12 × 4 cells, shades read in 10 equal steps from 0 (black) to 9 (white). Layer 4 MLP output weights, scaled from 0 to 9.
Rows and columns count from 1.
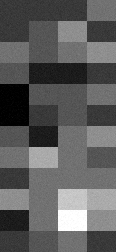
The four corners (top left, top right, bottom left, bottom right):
2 4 2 2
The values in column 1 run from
0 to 5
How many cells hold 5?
5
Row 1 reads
2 2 2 4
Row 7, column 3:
4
